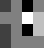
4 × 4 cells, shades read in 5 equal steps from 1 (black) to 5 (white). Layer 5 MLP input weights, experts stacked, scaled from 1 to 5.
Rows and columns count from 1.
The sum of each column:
9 12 10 14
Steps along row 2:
same up down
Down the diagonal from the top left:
2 3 1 3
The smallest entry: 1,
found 2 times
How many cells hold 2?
3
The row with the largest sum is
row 2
